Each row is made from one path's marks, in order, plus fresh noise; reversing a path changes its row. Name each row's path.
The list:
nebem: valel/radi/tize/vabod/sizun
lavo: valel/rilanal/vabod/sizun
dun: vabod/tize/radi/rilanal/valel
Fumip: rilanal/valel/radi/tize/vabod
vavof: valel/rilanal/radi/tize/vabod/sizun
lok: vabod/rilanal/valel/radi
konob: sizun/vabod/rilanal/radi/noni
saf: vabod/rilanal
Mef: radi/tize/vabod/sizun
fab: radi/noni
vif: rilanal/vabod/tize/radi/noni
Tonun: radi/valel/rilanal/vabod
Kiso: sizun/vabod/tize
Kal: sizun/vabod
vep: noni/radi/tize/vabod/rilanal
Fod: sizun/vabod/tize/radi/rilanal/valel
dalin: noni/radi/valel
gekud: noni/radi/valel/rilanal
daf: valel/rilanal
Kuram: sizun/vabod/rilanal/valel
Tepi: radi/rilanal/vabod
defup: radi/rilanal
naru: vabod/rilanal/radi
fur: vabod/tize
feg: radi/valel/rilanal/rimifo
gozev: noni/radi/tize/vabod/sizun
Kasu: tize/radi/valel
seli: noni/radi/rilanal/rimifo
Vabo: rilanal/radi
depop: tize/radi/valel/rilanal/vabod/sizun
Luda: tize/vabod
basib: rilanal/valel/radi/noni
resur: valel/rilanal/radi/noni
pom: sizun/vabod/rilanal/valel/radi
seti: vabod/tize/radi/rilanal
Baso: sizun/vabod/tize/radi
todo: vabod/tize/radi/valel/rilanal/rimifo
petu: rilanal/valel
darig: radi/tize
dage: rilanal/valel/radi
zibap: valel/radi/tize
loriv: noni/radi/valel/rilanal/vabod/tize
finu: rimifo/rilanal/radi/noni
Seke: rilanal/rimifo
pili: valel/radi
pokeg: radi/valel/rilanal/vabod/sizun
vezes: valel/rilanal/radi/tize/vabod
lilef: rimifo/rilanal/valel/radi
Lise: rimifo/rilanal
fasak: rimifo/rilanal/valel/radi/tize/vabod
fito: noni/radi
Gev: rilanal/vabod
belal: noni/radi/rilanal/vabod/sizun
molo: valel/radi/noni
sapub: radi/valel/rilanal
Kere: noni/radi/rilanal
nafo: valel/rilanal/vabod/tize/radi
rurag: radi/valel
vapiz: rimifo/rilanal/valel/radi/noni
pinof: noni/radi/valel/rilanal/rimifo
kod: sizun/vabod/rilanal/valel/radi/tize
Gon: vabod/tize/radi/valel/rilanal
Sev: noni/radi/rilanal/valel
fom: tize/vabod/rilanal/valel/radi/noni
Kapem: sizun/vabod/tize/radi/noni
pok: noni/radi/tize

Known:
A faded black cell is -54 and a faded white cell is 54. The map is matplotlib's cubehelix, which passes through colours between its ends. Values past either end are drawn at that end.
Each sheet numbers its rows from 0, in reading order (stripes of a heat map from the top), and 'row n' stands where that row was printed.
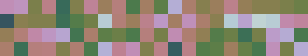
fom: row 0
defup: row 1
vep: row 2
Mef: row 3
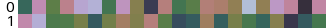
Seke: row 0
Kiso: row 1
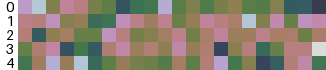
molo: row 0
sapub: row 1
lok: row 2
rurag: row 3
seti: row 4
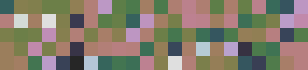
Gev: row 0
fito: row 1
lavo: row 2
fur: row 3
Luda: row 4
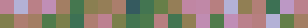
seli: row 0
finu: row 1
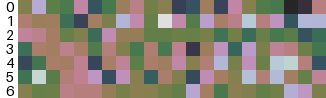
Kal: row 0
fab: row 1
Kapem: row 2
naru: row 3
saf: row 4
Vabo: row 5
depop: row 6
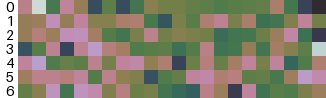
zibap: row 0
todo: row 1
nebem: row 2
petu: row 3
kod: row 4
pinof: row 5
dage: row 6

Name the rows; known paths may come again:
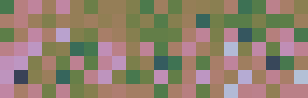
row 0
dun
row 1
Fod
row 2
Gon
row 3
sapub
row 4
pom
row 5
lilef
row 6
Tonun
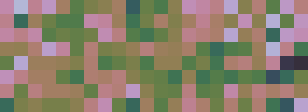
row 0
seli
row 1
vapiz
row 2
feg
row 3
gozev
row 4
resur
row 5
Baso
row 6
pokeg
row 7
Gev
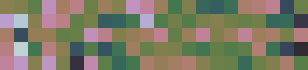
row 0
lavo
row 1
molo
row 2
lok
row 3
zibap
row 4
pok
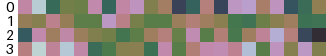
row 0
Kuram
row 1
vif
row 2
daf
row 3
Kere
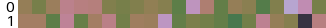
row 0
depop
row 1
nafo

